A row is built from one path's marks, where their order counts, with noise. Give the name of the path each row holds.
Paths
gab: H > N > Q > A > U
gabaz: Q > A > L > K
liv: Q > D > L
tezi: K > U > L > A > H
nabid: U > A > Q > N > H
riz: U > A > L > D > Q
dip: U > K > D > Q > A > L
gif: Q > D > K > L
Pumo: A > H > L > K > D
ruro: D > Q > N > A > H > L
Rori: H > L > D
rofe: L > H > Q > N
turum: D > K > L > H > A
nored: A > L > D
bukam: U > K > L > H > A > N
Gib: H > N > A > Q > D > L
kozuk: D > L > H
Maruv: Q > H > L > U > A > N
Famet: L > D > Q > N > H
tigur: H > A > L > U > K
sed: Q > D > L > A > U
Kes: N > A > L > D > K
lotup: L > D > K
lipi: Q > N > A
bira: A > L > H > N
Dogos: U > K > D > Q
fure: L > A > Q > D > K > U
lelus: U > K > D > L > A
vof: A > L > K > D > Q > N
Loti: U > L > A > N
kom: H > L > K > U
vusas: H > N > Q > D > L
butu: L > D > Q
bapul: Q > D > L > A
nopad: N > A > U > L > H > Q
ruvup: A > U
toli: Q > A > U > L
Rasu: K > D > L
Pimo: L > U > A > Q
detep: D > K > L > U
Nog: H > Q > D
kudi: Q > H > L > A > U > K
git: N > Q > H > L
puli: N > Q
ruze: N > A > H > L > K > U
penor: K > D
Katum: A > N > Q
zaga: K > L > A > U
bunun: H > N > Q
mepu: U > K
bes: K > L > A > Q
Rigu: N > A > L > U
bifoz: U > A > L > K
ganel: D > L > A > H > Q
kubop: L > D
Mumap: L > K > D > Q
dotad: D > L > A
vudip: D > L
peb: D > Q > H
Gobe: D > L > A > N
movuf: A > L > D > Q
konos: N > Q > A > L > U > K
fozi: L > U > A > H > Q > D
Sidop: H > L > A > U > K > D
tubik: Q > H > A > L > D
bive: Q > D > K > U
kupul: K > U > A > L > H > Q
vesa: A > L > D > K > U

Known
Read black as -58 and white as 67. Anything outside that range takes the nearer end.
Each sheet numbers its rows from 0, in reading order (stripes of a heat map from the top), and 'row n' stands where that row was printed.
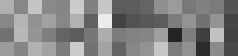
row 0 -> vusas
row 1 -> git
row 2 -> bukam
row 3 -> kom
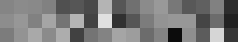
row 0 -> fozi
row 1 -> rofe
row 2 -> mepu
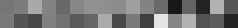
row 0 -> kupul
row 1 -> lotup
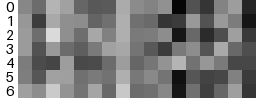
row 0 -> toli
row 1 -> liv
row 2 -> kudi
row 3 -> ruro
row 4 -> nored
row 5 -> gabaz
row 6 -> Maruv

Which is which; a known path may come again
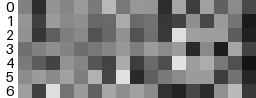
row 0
penor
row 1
liv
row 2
vudip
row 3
tezi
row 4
kubop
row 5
rofe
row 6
bive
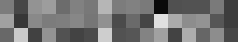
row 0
gabaz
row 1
kozuk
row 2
Rigu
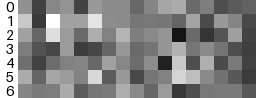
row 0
Pumo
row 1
Nog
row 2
kudi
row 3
nored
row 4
Rasu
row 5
Rori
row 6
Katum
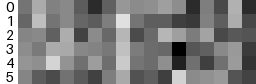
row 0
bifoz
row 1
konos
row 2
bira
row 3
lipi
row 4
Maruv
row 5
Gobe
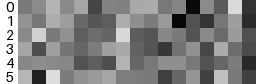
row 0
mepu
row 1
toli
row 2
nopad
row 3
ruro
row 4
fozi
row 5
peb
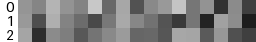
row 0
kom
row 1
sed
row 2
ganel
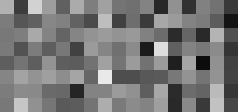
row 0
tubik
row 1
butu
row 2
kupul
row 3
detep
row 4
zaga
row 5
git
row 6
lelus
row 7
bukam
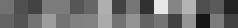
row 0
lotup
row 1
bes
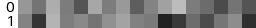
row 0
Sidop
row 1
gif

